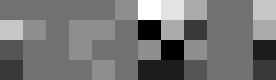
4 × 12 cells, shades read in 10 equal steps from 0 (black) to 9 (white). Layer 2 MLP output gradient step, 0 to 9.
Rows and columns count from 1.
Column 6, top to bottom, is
5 4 4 4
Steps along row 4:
up same same up down down same up up same down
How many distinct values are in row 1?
6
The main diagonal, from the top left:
4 5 4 4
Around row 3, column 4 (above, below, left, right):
5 4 4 4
